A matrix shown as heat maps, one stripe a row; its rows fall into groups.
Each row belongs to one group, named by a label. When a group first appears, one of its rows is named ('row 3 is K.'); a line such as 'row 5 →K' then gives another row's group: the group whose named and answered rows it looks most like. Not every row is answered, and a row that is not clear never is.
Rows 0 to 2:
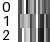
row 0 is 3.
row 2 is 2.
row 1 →2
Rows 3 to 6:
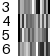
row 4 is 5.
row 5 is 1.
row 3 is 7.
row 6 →2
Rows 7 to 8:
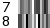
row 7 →7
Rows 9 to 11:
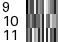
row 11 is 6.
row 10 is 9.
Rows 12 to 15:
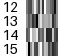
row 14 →2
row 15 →3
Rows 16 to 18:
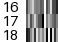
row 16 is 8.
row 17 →6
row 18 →5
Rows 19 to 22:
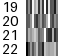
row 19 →6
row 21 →2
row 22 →9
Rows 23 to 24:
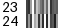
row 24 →6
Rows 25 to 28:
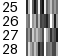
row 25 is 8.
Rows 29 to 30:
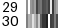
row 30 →7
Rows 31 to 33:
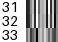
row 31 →5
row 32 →5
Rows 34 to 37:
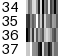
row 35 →9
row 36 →1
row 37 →2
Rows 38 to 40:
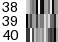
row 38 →8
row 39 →1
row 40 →1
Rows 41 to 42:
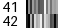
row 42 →1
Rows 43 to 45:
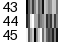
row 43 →9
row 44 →2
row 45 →3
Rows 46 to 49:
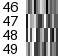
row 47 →2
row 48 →7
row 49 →7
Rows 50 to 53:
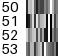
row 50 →8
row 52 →7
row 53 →3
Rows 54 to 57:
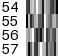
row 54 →3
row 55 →9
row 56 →8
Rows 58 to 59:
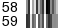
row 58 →8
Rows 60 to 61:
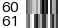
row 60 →7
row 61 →7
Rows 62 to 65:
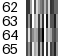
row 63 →6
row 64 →6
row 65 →6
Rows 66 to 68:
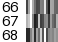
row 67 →8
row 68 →9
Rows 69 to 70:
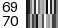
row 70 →1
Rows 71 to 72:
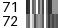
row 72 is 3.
